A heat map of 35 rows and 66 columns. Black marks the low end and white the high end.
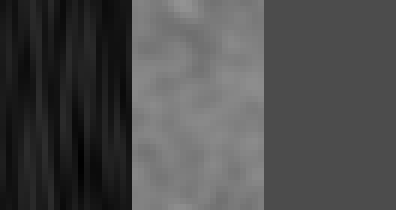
It is made of 1 by 3 panels. Panel 1,1: very low, streaked downward, faint in contrast. Panel 1,2: middling, blotchy, faint in contrast. Panel 1,3: low, flat.
